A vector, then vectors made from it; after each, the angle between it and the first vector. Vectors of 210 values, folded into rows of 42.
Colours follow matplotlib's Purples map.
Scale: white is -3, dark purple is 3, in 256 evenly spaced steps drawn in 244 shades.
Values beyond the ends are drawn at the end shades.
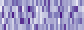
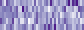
partly opposed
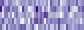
nearly opposite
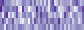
nearly opposite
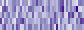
partly aligned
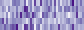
orthogonal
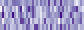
nearly parallel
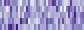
orthogonal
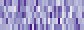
orthogonal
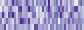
nearly parallel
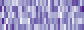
nearly opposite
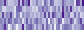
orthogonal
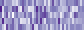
nearly opposite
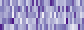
orthogonal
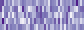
nearly opposite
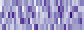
nearly parallel
